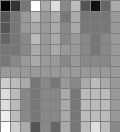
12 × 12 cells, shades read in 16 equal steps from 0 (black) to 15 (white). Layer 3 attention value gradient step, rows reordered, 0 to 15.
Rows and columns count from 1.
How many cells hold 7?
25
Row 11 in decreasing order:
14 11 11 11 11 10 9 8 8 8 7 7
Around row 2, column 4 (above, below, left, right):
15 10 9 9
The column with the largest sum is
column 4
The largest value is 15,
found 2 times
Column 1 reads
0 5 5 6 7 7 9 12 13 13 14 15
